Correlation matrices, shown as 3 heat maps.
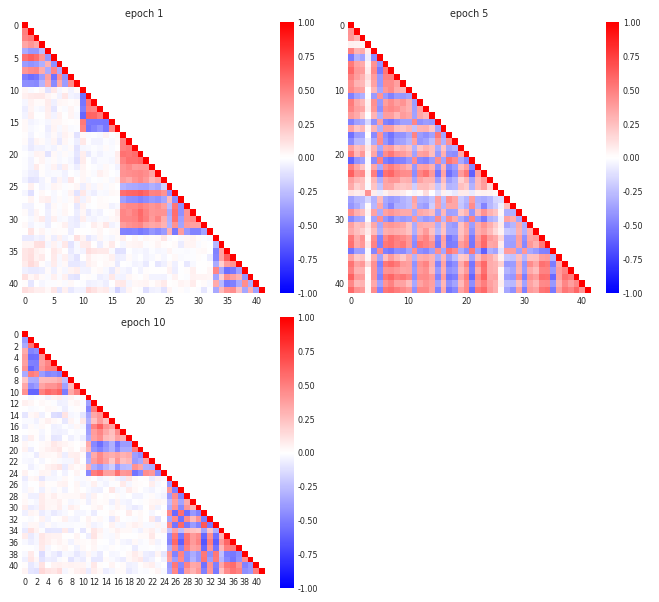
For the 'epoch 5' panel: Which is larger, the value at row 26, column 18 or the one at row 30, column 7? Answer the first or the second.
the first
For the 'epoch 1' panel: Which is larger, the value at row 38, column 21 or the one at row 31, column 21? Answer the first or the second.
the second
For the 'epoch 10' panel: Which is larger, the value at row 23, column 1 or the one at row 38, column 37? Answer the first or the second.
the first
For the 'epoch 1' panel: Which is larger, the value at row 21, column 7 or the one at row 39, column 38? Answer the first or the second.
the first
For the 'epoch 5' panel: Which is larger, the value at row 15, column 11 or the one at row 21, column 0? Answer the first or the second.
the first
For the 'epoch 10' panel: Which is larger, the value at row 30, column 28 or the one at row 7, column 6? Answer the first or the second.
the first
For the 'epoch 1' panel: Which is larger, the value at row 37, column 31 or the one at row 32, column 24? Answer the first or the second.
the first
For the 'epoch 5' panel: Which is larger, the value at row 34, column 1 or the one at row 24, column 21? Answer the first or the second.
the first
